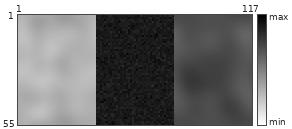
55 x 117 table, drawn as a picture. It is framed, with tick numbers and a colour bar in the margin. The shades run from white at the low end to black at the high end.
The table splits into one row of 3 panels. Panel 1,1: low, smooth, faint in contrast. Panel 1,2: very high, fine-grained, faint in contrast. Panel 1,3: high, smooth, faint in contrast.
